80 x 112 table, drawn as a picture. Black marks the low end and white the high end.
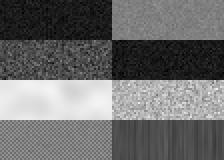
The table splits into 4 rows of 2 panels. Panel 1,1: very low, fine-grained, faint in contrast. Panel 1,2: middling, fine-grained, faint in contrast. Panel 2,1: low, fine-grained. Panel 2,2: very low, fine-grained, faint in contrast. Panel 3,1: very high, smooth, faint in contrast. Panel 3,2: high, fine-grained. Panel 4,1: middling, checkered. Panel 4,2: low, streaked downward, faint in contrast.
